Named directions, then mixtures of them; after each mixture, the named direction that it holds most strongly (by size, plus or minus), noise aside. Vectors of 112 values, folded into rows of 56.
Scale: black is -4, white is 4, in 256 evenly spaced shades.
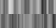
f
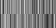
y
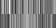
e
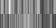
e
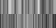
f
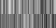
f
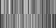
e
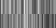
y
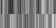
f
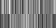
e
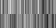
y
